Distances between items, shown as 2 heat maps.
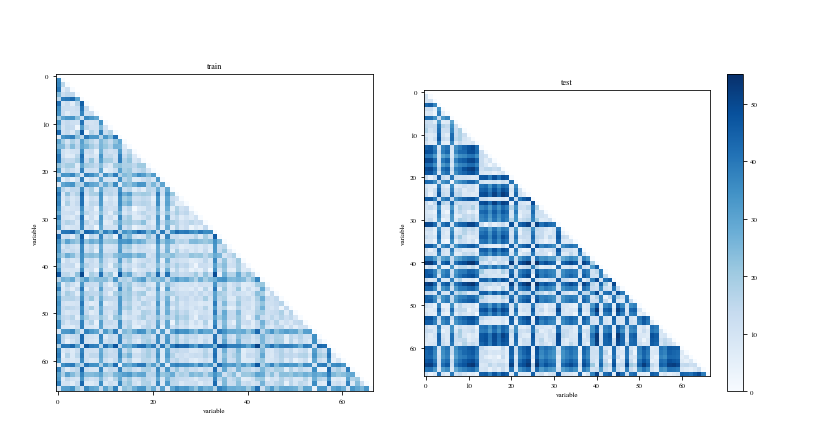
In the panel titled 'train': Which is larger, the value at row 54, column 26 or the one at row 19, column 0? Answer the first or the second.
the first
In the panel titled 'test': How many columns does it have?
67
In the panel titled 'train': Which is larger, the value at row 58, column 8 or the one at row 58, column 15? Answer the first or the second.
the second
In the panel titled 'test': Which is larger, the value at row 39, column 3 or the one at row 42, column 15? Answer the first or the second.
the first
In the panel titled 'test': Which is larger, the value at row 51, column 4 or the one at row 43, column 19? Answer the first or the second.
the first
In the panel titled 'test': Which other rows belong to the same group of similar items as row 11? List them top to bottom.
0, 1, 2, 4, 5, 7, 8, 9, 10, 12, 20, 22, 23, 24, 26, 27, 28, 29, 30, 32, 33, 34, 35, 37, 38, 41, 44, 47, 50, 51, 52, 55, 56, 57, 58, 59, 66
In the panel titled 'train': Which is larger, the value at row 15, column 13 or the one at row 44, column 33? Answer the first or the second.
the second
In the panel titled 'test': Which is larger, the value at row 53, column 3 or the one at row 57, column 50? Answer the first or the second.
the first
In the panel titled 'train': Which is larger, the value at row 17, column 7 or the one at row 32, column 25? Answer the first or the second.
the second
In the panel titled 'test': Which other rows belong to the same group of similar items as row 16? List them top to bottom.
3, 6, 13, 14, 15, 17, 18, 19, 21, 25, 31, 36, 39, 40, 42, 43, 45, 46, 48, 49, 53, 54, 60, 61, 62, 63, 64, 65
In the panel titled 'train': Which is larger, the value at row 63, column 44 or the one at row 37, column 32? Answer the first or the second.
the first
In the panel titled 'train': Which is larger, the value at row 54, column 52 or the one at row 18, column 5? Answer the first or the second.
the second
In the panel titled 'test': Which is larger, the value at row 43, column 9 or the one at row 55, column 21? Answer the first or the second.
the first
